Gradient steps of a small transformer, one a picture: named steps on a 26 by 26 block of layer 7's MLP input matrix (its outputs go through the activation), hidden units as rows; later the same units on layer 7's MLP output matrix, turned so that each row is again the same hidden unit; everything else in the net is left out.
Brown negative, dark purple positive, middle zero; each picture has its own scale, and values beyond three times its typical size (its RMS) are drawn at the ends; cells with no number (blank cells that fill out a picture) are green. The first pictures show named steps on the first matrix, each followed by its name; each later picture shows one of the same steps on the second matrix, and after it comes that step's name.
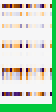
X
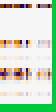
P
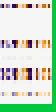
P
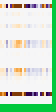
X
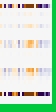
X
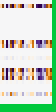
P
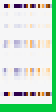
X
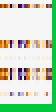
P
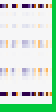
X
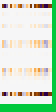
X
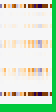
X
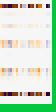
X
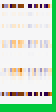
X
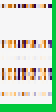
P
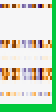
P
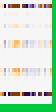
X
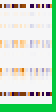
X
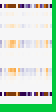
X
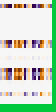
P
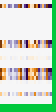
P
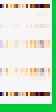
X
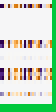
P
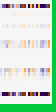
X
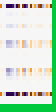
X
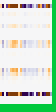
X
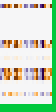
P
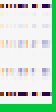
X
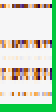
P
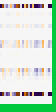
X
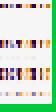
P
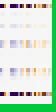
X
